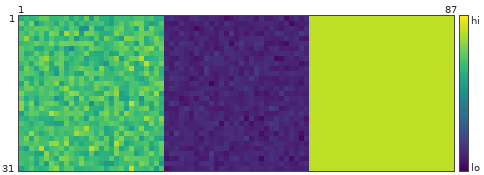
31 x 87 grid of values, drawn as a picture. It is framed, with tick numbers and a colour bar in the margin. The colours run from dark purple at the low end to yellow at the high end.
The table splits into one row of 3 panels. Panel 1,1: high, fine-grained. Panel 1,2: very low, fine-grained, faint in contrast. Panel 1,3: very high, flat.
